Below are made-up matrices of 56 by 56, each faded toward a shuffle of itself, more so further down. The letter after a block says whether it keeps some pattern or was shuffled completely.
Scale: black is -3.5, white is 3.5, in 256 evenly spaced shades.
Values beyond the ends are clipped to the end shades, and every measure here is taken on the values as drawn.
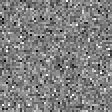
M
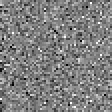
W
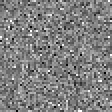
W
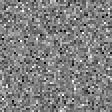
M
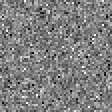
M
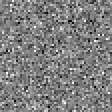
M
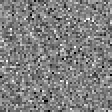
M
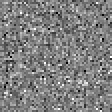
W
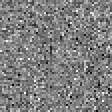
W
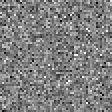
W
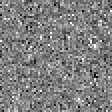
W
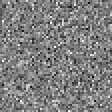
W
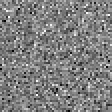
M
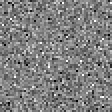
M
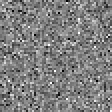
W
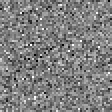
M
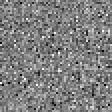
W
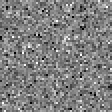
W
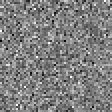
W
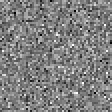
M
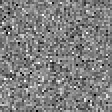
M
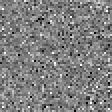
W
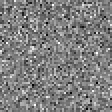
W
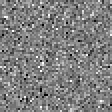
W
